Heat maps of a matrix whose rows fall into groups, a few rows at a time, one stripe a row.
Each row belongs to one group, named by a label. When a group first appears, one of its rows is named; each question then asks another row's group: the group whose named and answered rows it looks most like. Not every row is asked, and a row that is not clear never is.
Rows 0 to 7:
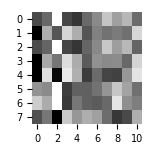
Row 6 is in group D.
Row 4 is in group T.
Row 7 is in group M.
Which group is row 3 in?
T
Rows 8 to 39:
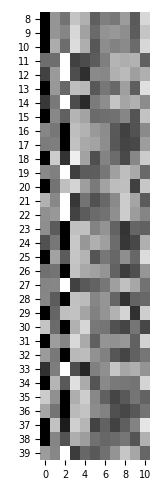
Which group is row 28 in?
M
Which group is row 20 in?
T
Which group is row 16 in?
M
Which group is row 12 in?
D
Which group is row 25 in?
T
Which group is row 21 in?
D
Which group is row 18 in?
T
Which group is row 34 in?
T
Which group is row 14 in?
D
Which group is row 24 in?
M
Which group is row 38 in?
T
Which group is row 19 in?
D
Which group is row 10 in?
T
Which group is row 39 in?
D
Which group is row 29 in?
T
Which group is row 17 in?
M
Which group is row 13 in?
T
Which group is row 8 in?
T
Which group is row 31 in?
T
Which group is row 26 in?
M
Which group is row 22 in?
D
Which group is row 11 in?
D
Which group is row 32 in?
M
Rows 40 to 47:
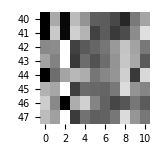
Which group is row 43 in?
D
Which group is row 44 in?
T
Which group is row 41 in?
T
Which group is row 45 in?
D
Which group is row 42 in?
D
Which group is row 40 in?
T
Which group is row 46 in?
M
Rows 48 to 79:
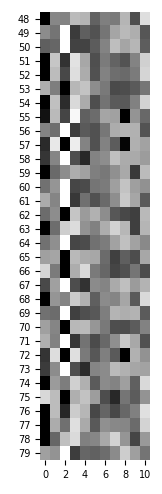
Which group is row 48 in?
T
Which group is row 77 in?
T
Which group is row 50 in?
D
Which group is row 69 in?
D
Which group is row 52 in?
T
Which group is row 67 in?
D
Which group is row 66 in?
M
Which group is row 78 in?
T
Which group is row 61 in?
D
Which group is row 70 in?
M
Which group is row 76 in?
T
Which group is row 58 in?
D
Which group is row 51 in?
T
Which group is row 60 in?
D
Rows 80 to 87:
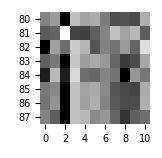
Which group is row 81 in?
D
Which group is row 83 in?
M
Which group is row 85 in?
M
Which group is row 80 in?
M
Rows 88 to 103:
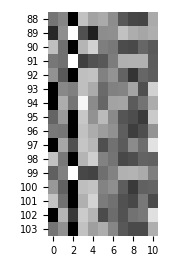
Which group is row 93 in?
T
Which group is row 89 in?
D
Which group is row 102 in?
T
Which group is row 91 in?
D
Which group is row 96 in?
M
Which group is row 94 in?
T
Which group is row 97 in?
T
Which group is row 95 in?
M
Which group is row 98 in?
M
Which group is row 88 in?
M
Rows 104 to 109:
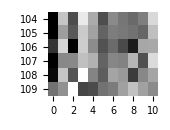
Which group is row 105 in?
T
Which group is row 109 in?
D
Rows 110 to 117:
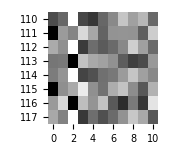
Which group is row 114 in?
D
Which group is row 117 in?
D
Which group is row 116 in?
M
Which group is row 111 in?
T
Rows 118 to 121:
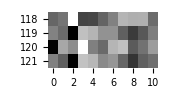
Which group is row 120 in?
T
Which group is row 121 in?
M
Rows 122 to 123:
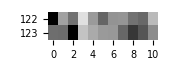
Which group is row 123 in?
M
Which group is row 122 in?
T
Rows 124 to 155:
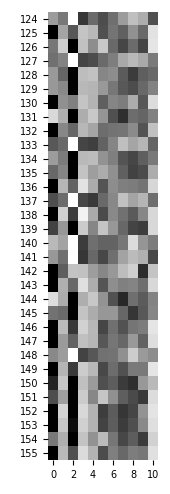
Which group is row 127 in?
D
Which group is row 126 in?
M
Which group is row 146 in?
T
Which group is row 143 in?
T
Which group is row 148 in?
D
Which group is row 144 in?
M
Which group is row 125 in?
T
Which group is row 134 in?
M
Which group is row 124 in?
D
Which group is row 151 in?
M
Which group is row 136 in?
T
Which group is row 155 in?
T
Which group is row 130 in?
T
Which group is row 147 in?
T
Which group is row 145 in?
M
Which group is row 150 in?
T
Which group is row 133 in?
D
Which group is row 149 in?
T
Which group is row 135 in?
M
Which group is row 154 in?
M
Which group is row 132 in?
T
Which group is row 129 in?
M
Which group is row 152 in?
T
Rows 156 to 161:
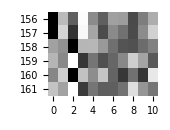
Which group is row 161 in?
D
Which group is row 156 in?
T
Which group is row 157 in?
T
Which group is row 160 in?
M
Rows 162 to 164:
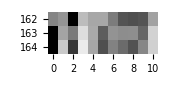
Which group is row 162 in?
M
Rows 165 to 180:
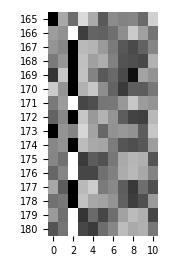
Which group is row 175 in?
D
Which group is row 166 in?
D
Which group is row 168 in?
M
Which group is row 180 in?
D
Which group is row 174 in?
M
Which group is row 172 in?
M
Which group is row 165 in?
T
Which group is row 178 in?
M
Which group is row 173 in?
T
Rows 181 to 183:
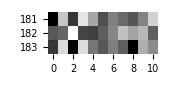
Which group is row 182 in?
D
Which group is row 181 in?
T
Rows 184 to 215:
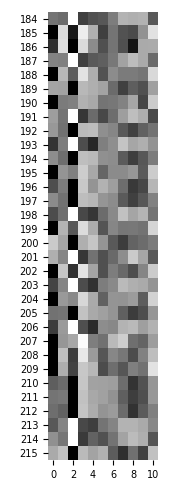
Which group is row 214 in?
D
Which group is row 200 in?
M
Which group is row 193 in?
D
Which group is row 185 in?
T
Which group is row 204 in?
T
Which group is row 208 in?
T
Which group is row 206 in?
D
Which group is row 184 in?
D
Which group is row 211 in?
M
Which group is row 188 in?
T
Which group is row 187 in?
D
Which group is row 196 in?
M
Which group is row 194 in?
M
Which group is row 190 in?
T
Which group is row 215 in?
M
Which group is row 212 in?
M
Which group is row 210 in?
M
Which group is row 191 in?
D
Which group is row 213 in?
D
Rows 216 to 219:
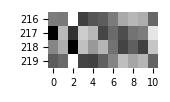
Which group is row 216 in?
D
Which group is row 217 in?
T
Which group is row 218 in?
M
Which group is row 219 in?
D
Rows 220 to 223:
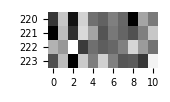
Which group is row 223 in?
M
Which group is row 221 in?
T
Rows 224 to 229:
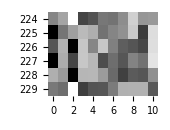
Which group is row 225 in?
T
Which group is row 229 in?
D
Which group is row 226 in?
M
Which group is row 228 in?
M
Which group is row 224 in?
D
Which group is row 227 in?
T
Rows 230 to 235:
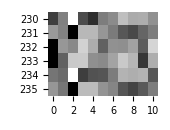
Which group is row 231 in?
M
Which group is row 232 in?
T
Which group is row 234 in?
D
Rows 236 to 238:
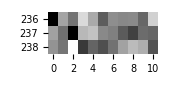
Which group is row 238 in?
D
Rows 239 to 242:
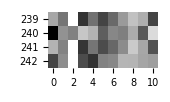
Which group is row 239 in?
D
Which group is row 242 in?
D
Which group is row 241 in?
D
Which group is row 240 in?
T
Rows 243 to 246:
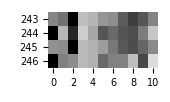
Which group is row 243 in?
M
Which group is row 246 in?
T
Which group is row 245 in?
M
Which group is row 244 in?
T
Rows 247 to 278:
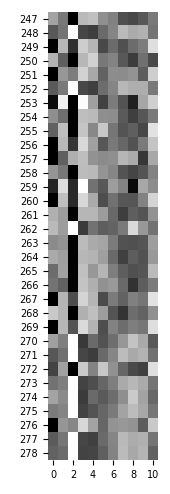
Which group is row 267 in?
T
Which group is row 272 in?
M
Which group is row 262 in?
D
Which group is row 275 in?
D
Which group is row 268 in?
M
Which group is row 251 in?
T
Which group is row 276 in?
T
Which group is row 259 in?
T
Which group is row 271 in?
D
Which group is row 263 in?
M
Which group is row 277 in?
D
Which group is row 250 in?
M
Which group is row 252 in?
D
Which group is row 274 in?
D
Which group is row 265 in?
M
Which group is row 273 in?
D
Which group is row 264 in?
M
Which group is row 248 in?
D
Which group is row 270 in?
D
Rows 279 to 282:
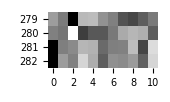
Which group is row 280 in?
D
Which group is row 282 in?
T
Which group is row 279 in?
M
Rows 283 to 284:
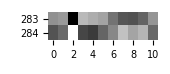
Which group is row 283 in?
M
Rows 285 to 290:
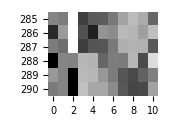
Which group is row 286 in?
D
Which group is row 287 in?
D
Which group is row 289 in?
M
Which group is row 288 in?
T
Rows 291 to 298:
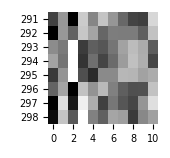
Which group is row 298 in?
T
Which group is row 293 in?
D
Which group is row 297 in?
T
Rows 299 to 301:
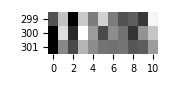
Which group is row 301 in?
T
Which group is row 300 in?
T
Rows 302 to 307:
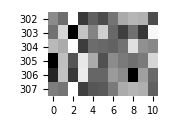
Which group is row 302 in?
D
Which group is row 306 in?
T
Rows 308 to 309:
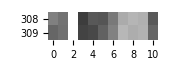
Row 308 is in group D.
